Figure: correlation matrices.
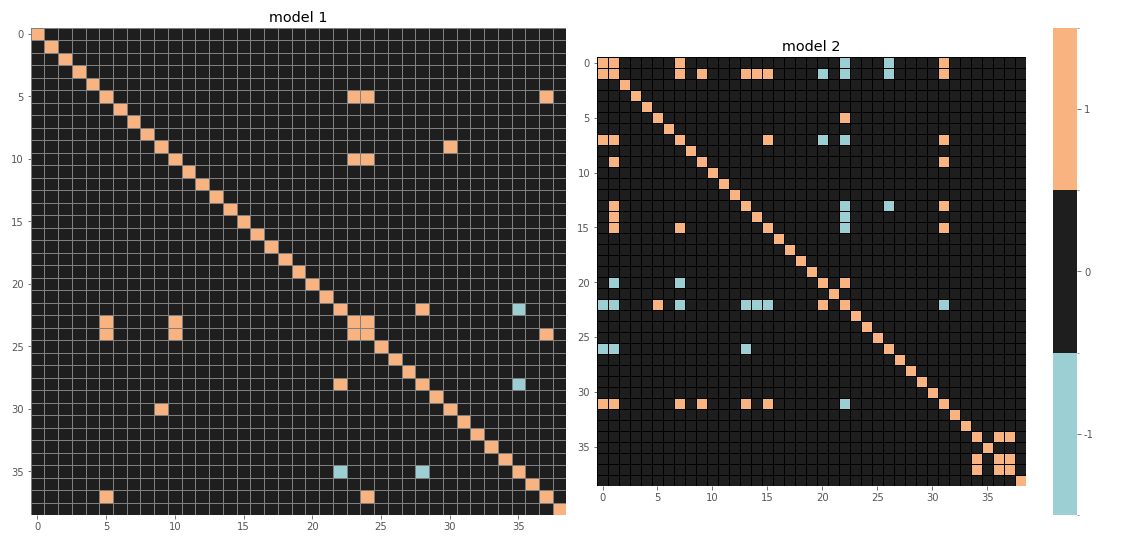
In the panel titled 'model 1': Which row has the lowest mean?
35
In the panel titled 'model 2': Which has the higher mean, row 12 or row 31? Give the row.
31
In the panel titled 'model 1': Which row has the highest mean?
24
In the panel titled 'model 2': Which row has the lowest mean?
22
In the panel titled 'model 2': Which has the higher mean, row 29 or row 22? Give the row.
29
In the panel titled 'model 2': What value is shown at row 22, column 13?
-1
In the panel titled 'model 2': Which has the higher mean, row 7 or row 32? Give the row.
7
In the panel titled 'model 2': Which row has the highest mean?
31
